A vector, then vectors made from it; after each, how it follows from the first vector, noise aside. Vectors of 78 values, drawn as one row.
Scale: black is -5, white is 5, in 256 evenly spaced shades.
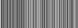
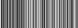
scaled up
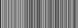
negated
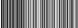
scaled up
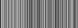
negated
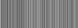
shrunk
